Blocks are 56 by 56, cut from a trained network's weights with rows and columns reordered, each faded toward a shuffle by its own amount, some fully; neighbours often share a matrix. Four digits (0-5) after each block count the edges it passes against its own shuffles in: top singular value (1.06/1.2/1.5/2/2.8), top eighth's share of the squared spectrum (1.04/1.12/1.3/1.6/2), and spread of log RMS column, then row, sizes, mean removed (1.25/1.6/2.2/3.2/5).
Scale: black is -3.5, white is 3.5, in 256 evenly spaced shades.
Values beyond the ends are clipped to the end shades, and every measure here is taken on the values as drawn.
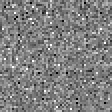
0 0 0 0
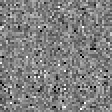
2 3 1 2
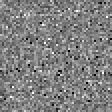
1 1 0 1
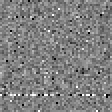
3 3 0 1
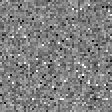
1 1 0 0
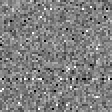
2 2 0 1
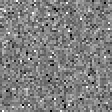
0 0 0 0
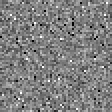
0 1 0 0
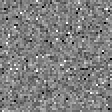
0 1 0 0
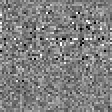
2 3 0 2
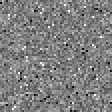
0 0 0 0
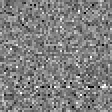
2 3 0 1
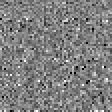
2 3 0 2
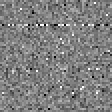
3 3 0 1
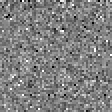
2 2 0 1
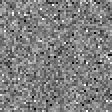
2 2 0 1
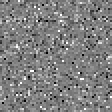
1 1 0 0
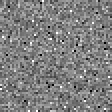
0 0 0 0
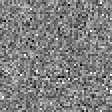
0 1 0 0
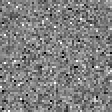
2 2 0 0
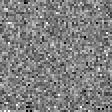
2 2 0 1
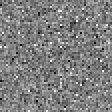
1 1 0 0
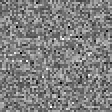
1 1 0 0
